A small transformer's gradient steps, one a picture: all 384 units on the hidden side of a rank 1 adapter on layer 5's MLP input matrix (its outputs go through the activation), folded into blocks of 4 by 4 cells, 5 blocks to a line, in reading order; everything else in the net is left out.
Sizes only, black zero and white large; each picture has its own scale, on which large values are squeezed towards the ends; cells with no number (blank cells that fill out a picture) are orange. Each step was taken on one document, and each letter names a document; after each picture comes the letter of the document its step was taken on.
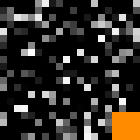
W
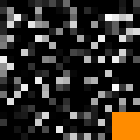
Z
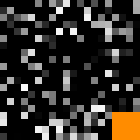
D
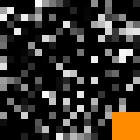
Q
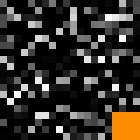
Z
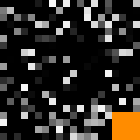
D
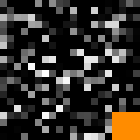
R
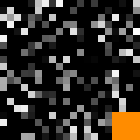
W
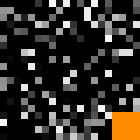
D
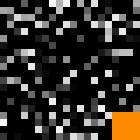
D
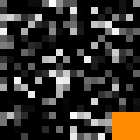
R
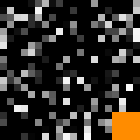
W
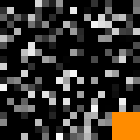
Q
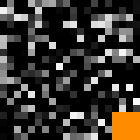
Z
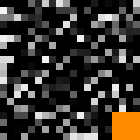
Z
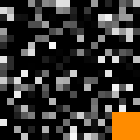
Z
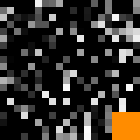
Q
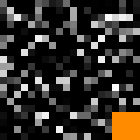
Z
